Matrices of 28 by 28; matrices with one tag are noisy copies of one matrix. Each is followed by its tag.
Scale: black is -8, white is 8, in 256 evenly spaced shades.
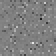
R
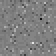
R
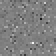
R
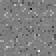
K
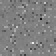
R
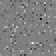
R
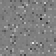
R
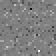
K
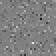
R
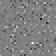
R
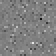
R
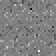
K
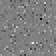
R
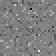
K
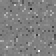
K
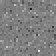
K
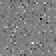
R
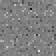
K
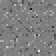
K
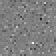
R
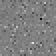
R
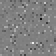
R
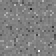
K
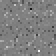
K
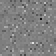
R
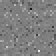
K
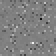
R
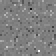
K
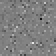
R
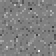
K
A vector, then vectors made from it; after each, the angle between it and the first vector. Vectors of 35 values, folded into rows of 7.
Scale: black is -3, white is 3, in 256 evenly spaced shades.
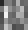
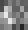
partly aligned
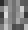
nearly parallel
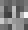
partly opposed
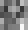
partly opposed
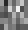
orthogonal
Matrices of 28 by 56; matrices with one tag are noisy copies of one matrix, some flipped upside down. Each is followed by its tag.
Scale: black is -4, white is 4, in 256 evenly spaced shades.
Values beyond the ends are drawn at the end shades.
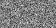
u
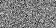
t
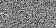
t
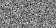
u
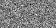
u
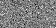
t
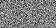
t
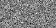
u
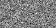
u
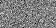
t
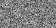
u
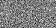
t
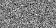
u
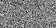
t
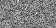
u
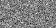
u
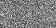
t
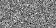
u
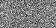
t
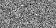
u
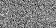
t
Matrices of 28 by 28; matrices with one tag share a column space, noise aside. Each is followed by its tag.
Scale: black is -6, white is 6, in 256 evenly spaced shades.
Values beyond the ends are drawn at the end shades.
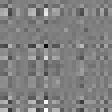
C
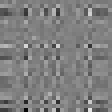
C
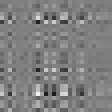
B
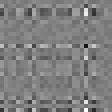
C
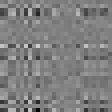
C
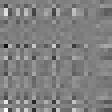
C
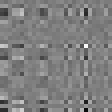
C
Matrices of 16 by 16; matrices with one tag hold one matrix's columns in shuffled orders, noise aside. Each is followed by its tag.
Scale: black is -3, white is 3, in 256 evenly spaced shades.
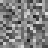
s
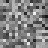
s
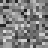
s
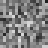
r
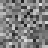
s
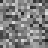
s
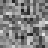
r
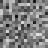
s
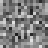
r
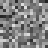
s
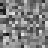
r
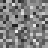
s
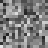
r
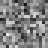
r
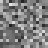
s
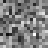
r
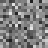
s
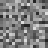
s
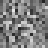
r
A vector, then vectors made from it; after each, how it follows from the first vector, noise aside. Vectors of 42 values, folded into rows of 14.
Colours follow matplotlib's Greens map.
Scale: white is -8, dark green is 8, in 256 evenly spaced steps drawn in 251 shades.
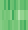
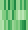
scaled up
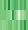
scaled up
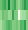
scaled up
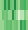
scaled up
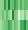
scaled up
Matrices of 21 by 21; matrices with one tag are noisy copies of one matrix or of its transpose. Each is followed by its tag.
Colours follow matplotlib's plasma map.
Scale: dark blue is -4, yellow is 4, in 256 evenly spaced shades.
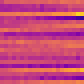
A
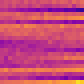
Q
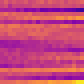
Q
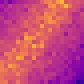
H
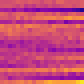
Q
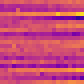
A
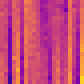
Q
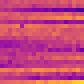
Q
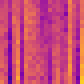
Q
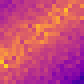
H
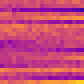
Q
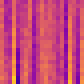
A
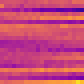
Q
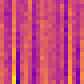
A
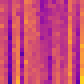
Q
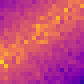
H
